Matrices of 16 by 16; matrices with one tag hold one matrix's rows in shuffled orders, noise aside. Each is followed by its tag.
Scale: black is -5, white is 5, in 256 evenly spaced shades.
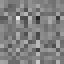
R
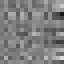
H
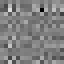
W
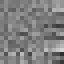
H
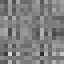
W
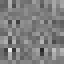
W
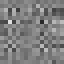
W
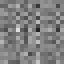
R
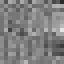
H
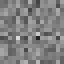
R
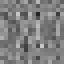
R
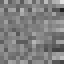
H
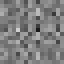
R
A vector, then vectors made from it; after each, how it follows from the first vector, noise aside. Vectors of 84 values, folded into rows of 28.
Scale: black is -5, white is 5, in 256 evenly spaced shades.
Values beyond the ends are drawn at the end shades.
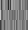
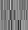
wrapped around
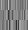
wrapped around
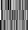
scaled up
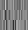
wrapped around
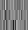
wrapped around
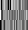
scaled up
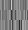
wrapped around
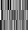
scaled up
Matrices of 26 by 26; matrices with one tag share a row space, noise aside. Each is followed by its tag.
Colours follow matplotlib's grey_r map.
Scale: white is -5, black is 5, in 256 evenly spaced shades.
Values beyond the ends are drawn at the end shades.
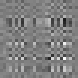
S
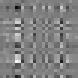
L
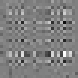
S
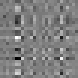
L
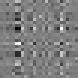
L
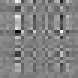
L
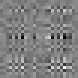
S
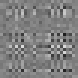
S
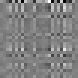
S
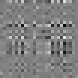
S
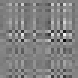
S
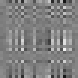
S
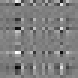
L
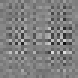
S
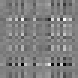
S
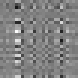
L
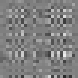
S
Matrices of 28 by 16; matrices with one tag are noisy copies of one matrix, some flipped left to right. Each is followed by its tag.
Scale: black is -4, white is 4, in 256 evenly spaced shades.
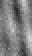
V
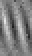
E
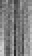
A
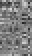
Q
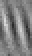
E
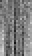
A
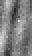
V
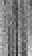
A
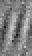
E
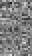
Q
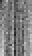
A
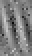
E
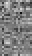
Q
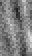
V
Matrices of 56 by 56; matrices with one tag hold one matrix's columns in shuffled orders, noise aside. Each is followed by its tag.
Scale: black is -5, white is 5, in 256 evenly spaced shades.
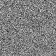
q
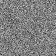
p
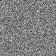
p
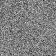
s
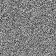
q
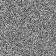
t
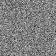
s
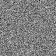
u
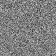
q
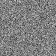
t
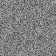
t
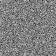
u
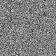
q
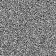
u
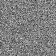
u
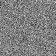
t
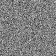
t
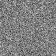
s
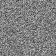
u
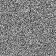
q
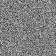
u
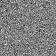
q
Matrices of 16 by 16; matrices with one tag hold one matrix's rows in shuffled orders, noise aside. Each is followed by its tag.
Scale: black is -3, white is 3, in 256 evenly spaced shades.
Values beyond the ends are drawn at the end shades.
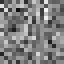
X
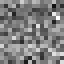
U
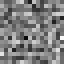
U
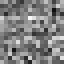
U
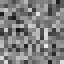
X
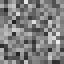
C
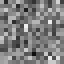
C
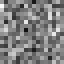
C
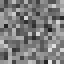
C
